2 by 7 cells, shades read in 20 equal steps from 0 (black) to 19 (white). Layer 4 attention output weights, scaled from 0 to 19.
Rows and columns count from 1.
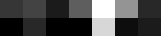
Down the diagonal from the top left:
4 3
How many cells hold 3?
2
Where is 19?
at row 1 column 5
